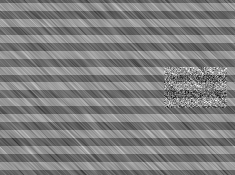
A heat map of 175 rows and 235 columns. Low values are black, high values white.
Roughest part: middle right. Odd patch: rougher, in the middle right. Stripes: horizontal, repeating 11 times. Slope: none.
